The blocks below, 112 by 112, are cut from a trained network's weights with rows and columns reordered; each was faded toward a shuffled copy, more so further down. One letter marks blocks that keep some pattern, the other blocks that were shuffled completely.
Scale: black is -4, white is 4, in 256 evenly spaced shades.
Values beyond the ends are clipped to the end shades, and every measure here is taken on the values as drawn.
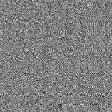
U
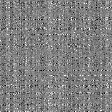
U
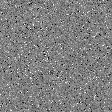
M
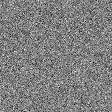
M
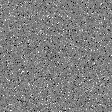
M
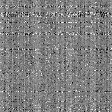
U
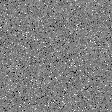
M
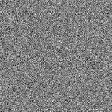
U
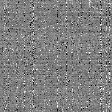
U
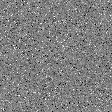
M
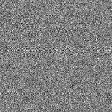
U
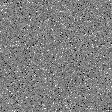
M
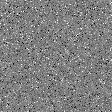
M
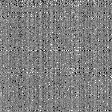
U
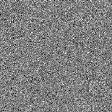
U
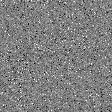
M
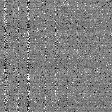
U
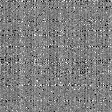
U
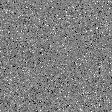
M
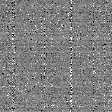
U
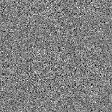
U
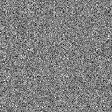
U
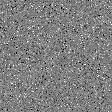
M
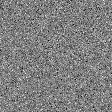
M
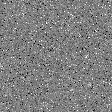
M
